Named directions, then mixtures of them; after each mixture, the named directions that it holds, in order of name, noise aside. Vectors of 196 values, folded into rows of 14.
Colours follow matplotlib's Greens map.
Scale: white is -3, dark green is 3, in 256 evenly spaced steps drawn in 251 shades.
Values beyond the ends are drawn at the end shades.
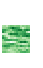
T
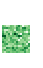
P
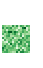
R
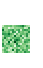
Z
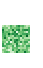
P, T, Z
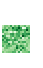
R, T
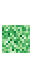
P, R, Z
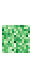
Z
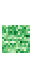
R, T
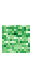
P, R, T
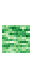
T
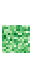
P, T, Z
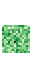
Z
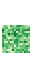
P, T, Z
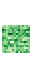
T, Z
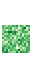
R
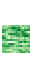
T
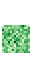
Z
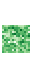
T, Z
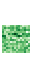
P, T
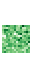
P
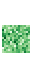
P, R, Z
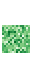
R, Z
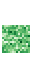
R, T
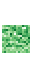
P, R, T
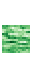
T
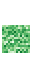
R, T, Z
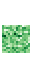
P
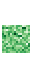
P, R
